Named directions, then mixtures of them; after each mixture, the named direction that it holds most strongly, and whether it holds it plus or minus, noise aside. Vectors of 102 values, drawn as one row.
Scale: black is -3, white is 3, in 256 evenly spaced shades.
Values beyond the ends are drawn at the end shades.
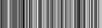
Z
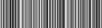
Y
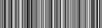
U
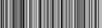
Z, plus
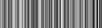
U, plus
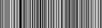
Y, minus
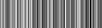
Z, minus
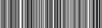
U, plus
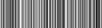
Y, plus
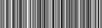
U, minus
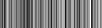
Y, minus
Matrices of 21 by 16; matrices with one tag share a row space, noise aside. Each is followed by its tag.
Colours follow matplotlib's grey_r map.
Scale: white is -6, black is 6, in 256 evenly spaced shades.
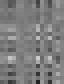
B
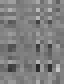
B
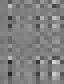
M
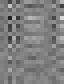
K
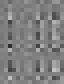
M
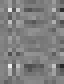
K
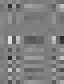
K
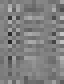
K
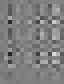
M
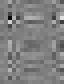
K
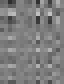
B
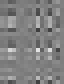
B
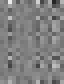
M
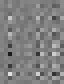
M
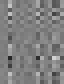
M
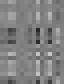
B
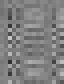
K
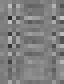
K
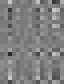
M
